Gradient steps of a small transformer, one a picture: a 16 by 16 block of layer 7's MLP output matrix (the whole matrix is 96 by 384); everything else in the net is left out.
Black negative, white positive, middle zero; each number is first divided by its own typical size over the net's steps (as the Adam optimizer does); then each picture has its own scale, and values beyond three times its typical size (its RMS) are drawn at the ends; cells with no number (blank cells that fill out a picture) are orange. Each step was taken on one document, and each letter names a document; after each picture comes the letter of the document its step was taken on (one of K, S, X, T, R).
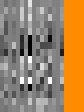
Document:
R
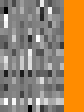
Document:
R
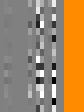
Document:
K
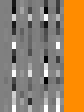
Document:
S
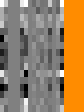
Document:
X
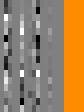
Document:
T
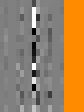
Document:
T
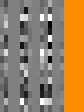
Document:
R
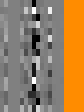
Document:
T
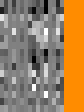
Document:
S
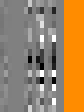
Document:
K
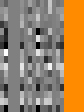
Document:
R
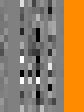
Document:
T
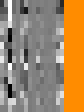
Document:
X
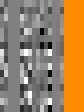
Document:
R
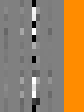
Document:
T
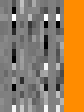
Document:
S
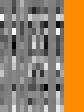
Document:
S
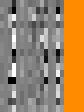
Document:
S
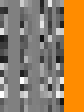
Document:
X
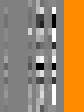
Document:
K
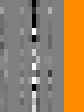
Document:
T
